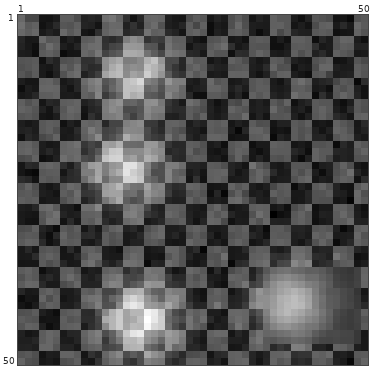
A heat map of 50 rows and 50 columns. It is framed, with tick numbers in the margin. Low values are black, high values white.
Odd patch: calmer, in the bottom right. Calmest part: bottom right. Average level on the scale: 30%. Bumps: four.
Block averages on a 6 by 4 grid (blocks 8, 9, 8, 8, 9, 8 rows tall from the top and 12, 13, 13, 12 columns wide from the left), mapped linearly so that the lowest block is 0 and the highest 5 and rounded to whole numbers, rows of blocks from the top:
0 2 0 0 | 0 3 0 0 | 1 4 0 0 | 0 1 0 0 | 0 2 1 2 | 0 5 1 2
